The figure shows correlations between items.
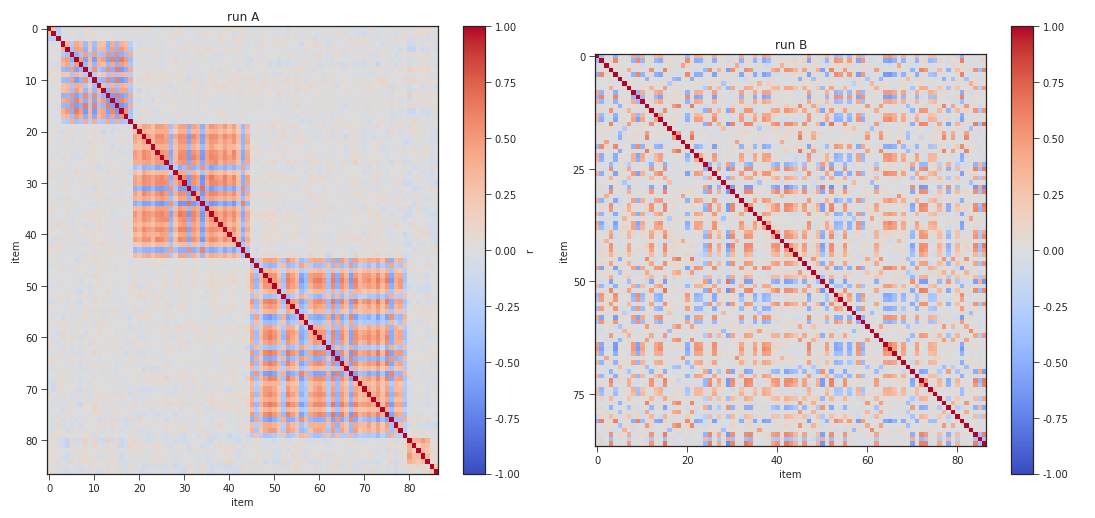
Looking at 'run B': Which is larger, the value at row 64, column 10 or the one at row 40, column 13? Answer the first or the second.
the first
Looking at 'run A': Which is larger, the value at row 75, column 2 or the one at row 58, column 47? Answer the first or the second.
the second
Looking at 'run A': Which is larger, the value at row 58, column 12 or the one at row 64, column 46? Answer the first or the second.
the second
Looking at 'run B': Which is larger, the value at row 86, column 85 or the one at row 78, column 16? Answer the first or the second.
the second
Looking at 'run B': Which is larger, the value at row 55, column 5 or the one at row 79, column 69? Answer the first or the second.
the first
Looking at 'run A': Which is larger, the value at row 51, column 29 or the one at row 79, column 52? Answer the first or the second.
the second
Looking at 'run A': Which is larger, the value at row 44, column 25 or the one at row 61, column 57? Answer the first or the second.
the first
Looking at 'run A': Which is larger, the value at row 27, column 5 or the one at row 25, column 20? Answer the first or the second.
the second
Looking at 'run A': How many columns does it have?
87
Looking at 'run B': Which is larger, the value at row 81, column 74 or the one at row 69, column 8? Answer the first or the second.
the second
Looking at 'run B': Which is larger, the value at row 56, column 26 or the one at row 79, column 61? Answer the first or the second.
the second
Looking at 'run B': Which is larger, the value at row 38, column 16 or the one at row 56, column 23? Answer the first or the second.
the first
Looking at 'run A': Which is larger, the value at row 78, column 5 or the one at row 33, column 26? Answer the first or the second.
the second
